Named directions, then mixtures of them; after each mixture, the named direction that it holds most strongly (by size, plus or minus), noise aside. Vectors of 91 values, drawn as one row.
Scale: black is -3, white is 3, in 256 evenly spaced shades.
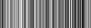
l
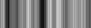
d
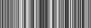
l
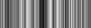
d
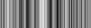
d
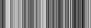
l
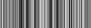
l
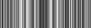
l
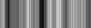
d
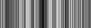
d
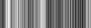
d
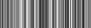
l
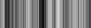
d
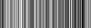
l
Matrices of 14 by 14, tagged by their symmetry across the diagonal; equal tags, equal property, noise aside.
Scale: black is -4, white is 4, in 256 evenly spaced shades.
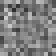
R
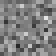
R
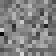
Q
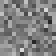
Q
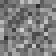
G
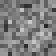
G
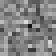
Q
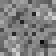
G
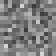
Q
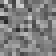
R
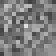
G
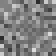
G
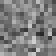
R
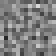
R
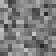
Q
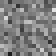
R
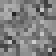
G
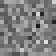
Q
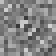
G
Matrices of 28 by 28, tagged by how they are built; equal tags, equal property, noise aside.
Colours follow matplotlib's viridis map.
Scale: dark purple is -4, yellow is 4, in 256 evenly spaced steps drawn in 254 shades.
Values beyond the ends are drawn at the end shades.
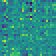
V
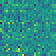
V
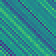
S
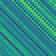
S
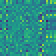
V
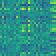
V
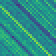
S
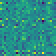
V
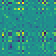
V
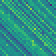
S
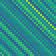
S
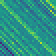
S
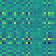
V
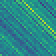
S
